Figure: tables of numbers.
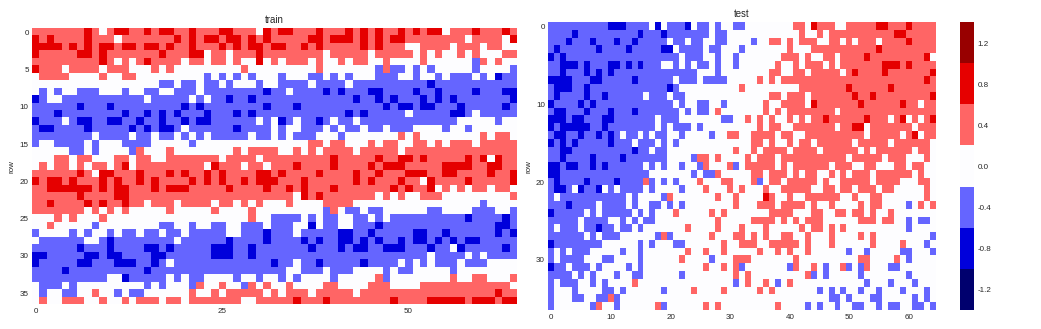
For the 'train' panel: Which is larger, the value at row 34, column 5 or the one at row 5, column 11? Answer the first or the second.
the second
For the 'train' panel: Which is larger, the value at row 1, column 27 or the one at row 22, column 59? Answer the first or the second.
the first
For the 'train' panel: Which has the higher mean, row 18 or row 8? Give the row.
18
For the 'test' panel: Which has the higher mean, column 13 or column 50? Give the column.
50
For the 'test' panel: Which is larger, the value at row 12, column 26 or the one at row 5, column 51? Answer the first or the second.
the second
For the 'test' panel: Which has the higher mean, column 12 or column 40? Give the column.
40
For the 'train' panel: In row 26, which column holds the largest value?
2
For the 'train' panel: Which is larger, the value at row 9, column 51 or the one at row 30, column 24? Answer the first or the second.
the first
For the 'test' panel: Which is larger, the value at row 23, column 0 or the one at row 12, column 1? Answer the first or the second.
the first
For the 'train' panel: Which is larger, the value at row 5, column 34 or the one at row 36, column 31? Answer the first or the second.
the second
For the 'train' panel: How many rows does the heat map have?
37
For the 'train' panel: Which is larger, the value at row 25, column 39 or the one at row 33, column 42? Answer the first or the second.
the second
